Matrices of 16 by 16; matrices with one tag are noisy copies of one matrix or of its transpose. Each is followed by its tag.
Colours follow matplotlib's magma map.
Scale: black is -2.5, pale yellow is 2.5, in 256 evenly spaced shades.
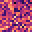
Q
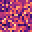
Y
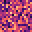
Y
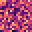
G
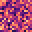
G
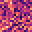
Q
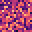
Y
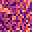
Q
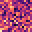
Q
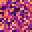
G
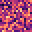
Y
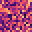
Q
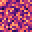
G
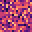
Y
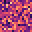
Y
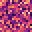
G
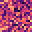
Q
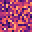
Y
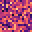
Y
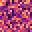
G
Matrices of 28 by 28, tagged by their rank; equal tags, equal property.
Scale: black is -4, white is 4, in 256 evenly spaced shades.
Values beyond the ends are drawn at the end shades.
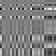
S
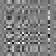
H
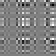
S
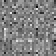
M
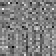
M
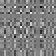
H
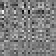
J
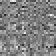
M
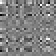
J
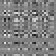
H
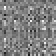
M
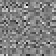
M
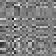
J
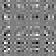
H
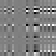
S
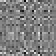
J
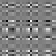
S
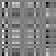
S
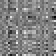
J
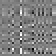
H
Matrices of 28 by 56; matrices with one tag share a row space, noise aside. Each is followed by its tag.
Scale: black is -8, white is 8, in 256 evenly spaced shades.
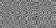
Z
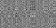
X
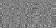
Z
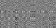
X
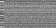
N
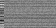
N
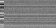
N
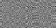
Z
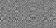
X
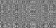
X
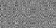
X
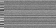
N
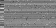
N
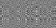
Z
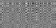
Z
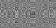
X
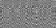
Z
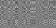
X
